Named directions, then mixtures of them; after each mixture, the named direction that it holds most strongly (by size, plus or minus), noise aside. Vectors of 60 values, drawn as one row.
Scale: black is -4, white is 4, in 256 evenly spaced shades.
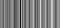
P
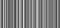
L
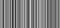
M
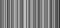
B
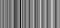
P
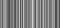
L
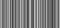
M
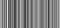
B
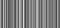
L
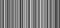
B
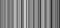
B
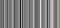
P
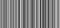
B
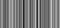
L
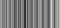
B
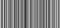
B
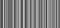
L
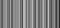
B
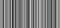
M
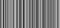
L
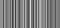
M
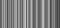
B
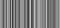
M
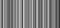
L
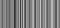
P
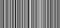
M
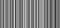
M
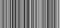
M
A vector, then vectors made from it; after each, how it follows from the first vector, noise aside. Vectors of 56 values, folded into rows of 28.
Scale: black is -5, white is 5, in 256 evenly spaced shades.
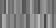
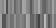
negated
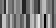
scaled up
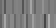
partly zeroed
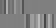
partly zeroed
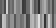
scaled up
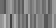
wrapped around
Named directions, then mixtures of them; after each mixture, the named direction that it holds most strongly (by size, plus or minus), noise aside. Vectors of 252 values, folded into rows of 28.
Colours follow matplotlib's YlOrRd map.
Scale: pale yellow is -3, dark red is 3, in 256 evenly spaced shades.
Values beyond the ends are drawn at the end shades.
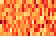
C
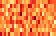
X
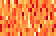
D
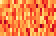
C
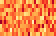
C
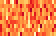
D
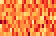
C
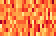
C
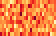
X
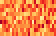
C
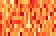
D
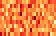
X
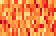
C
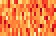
D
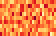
X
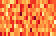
X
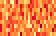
D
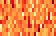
D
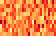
C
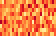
C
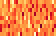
D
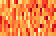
D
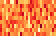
D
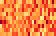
C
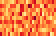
X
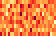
X
